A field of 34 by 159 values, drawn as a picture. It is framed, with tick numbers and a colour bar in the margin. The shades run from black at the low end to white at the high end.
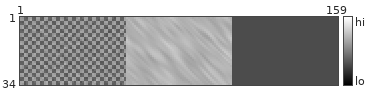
It is made of 1 by 3 panels. Panel 1,1: middling, checkered, strong in contrast. Panel 1,2: high, slanting down to the right, faint in contrast. Panel 1,3: low, flat.
